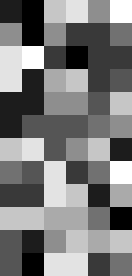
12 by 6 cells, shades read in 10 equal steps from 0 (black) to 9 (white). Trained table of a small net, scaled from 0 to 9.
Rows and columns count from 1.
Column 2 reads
0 0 9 1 1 3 8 3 2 7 1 0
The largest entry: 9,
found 3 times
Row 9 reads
2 2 8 7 1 6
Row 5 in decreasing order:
7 5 5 3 1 1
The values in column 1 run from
1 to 8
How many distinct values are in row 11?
5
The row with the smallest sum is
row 2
